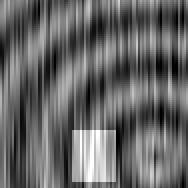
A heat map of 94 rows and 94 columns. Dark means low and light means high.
Rings: centred on the bottom right. Odd patch: higher, in the bottom middle. Ninth with the highest average: bottom middle.
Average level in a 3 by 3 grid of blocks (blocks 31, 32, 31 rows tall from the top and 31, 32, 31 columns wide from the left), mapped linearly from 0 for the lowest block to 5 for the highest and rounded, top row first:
111 | 110 | 153
